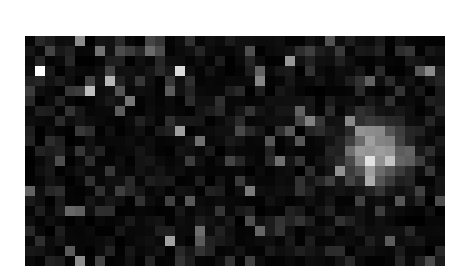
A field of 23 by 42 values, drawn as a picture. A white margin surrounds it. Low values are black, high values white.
Ninth with the highest average: middle right. Average level on the scale: 10%. Stripes: none. Bumps: one, in the middle right. Histogram: skewed, a long tail of high values.
